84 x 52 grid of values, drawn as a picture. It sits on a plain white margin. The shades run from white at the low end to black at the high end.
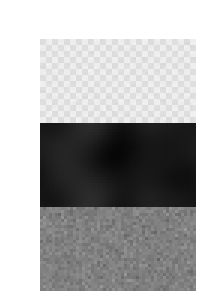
It is made of 3 by 1 panels. Panel 1,1: very low, checkered, faint in contrast. Panel 2,1: very high, smooth, faint in contrast. Panel 3,1: middling, fine-grained, faint in contrast.
